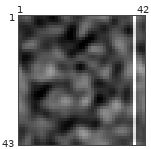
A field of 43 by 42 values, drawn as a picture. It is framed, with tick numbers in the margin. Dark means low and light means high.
Average level on the scale: 30%. Histogram: skewed, a long tail of high values. Odd lines: column 39.
